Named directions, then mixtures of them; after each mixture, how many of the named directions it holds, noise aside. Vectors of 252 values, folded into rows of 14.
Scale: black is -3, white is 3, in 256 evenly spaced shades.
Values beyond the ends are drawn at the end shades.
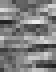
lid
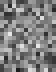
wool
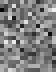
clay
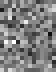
one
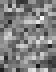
two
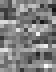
two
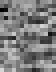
two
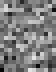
three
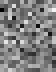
one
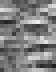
one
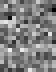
three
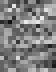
three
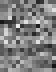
two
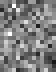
two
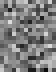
two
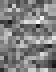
three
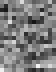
three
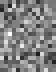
two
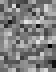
three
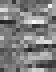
one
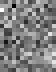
two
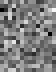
one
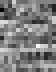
two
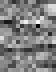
two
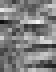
one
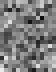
two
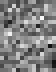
three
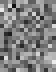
two
